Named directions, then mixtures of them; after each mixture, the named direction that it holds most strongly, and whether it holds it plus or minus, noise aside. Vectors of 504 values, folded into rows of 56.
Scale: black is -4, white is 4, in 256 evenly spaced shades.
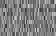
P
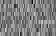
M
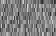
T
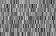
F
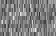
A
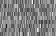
M, minus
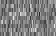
A, plus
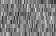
T, plus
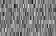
M, plus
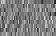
T, plus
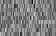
M, plus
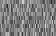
F, plus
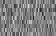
P, plus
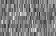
A, plus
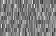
T, plus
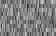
T, minus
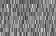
F, minus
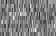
A, plus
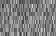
F, minus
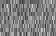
F, minus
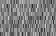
F, plus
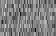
A, minus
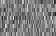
T, plus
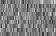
T, minus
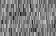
A, minus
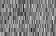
F, minus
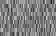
F, plus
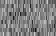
A, minus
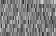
T, minus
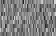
T, minus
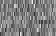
M, minus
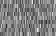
M, minus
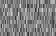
P, minus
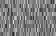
P, plus
